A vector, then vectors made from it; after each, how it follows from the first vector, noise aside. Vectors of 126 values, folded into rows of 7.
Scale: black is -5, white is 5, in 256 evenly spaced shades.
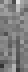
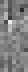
wrapped around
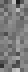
sign-scrambled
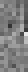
wrapped around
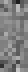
sign-scrambled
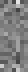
sign-scrambled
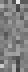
sign-scrambled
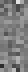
sign-scrambled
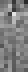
wrapped around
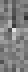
wrapped around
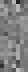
sign-scrambled
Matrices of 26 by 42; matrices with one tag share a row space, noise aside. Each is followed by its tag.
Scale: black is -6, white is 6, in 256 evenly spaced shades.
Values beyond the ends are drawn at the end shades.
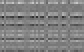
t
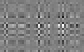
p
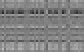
t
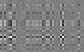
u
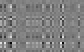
u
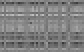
t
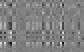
u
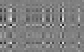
u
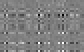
p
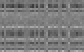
t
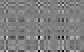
p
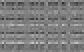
t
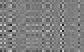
u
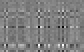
p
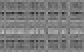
t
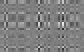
p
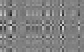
u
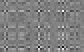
p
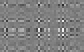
p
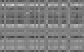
t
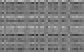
t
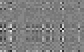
u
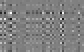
u
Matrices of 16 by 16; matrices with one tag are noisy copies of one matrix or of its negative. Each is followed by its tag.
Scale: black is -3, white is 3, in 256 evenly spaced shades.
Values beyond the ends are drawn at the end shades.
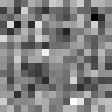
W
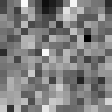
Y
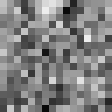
Y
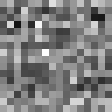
W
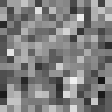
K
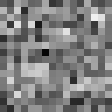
W
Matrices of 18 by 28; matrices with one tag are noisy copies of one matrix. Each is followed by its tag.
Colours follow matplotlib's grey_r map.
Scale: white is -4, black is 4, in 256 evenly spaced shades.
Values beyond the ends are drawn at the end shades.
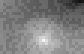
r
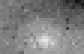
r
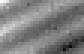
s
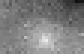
r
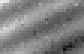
s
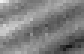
s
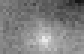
r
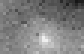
r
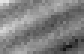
s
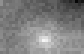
r
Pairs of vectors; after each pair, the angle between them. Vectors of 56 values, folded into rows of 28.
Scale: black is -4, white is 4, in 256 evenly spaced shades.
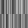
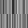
partly aligned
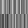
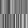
partly aligned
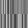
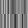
nearly parallel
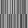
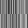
nearly opposite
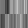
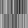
partly opposed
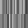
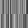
partly aligned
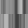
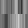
nearly opposite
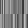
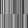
nearly parallel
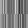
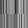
nearly opposite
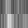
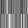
partly aligned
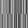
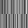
nearly opposite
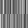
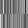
nearly parallel
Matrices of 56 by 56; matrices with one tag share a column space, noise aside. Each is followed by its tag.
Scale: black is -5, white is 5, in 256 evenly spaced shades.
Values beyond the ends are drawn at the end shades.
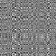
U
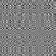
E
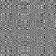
E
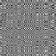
E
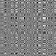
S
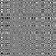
S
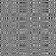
S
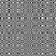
S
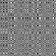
S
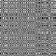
S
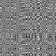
U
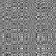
U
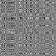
S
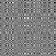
S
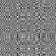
U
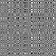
S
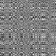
U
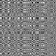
S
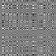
E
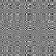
E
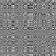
E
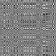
E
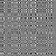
S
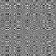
E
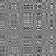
E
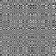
E
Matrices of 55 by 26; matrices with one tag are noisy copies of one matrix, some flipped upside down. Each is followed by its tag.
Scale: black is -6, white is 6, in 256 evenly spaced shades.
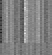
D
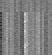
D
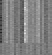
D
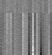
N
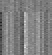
D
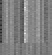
D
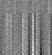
N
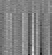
N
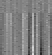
N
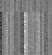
D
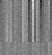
N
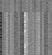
D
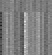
D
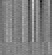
N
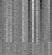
N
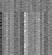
D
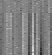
N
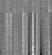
N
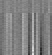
N
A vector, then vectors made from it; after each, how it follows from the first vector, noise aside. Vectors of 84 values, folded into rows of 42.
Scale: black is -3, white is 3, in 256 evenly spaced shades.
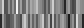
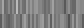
shrunk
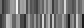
sign-scrambled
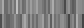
shrunk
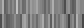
shrunk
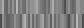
shrunk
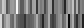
sign-scrambled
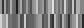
sign-scrambled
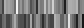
sign-scrambled
